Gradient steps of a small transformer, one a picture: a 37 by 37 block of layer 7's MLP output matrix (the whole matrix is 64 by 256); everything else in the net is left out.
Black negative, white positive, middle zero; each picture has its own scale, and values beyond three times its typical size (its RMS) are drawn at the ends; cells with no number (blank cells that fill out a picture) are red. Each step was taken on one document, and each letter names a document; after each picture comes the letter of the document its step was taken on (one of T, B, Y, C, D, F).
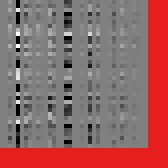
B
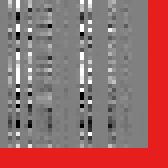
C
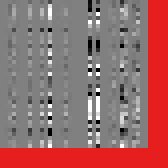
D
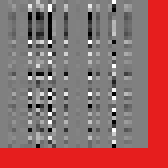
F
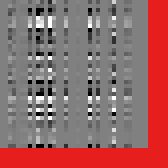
F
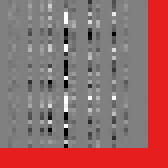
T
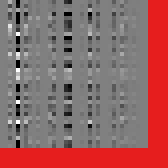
B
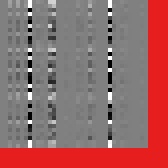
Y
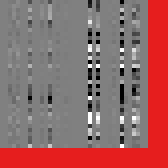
D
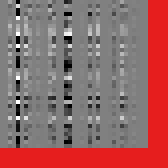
B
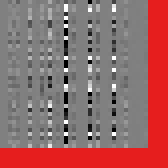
T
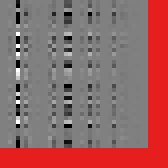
B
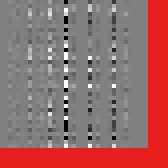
T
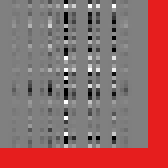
T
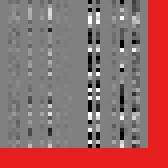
D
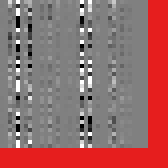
C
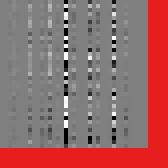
T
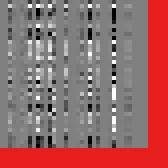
F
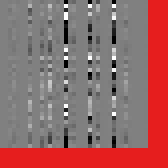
T
